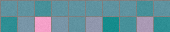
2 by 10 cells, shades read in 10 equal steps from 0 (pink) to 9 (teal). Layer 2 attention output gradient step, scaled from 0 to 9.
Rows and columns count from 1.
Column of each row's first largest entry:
3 7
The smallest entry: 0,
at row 2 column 3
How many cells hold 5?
2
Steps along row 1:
same up down same same same same up down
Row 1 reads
6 6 7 6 6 6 6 6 7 6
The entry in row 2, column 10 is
8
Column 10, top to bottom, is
6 8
